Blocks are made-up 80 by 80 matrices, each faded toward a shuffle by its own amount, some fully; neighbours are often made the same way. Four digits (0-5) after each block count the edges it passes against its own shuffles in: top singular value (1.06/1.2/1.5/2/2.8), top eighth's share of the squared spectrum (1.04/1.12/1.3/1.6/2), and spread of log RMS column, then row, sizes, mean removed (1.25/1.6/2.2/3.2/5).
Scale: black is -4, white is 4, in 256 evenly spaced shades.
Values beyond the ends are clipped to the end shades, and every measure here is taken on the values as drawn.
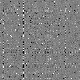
4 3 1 1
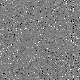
3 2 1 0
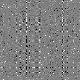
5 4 2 2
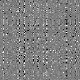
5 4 3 2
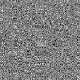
4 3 2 2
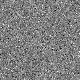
1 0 0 0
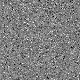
2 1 0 0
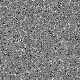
0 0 0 0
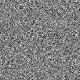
3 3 1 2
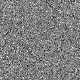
2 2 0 0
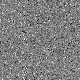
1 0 0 0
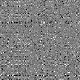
4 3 2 2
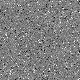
0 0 0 0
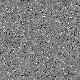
0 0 0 0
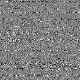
1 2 0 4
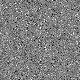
0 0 1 0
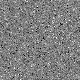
0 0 0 0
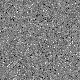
0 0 0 0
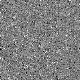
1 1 2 0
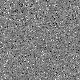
0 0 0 0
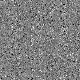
0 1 2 0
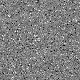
2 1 0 0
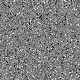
2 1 0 0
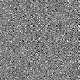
4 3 2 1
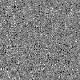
3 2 1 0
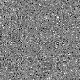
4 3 1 1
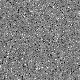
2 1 0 0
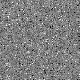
3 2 1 0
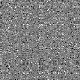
4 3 2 1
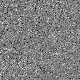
2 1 0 0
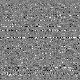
3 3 0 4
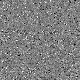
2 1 0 1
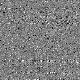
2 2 0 2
